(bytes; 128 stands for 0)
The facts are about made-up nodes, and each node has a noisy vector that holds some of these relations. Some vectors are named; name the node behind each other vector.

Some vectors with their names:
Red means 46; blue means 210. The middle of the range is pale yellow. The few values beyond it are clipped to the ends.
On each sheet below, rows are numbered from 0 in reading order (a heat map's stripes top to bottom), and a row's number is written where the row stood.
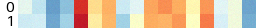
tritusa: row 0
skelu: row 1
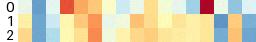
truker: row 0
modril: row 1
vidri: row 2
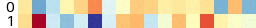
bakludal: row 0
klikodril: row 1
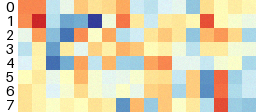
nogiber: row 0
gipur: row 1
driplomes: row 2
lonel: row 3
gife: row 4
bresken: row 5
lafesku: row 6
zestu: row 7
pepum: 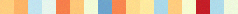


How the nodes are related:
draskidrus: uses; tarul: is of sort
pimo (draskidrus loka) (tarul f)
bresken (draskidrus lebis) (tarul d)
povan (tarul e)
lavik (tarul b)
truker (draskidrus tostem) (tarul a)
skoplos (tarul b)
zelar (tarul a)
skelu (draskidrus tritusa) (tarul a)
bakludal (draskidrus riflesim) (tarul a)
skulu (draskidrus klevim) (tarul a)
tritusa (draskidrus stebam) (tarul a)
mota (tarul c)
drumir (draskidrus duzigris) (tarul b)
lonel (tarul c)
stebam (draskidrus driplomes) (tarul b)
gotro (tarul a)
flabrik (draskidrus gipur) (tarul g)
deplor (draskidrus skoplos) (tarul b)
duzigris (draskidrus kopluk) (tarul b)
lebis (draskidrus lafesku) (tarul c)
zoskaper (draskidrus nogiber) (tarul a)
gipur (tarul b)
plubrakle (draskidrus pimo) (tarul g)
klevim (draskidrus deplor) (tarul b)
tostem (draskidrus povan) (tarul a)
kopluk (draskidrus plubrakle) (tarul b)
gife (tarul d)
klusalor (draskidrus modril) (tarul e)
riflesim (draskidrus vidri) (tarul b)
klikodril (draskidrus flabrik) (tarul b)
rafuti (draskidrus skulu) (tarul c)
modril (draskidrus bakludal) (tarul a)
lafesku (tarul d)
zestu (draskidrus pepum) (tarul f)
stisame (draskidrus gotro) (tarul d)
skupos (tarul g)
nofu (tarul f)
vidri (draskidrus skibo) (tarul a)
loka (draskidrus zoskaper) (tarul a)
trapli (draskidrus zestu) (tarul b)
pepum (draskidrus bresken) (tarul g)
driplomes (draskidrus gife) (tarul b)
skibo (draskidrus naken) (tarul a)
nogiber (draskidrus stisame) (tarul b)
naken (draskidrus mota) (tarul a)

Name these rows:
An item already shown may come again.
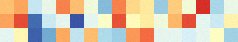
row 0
pepum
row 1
flabrik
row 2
gife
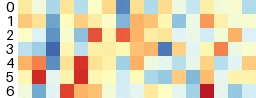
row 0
nofu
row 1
skupos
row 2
mota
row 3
rafuti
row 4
plubrakle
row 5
drumir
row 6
truker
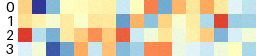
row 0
skulu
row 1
zestu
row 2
gotro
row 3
gife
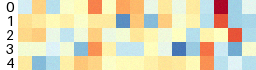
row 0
lebis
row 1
zestu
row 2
riflesim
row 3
povan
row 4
zelar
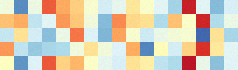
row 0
truker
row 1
pepum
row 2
klusalor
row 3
skoplos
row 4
tostem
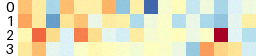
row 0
pimo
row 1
stisame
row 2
trapli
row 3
lavik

